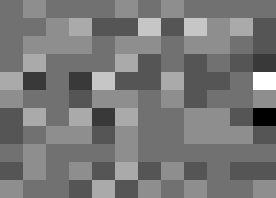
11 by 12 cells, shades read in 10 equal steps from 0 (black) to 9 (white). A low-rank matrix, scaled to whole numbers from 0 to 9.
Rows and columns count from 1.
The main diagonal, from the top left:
4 4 5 4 7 5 4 4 4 4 4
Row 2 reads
4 4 5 6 3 3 7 3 7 5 6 3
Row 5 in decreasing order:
9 7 6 6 4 4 3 3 3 3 2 2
